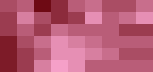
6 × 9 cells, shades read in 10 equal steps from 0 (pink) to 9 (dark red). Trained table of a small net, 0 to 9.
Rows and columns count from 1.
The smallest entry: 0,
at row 6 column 4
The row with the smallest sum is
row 6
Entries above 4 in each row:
5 4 4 2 4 2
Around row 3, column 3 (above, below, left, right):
5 3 4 3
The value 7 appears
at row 1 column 4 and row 2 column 4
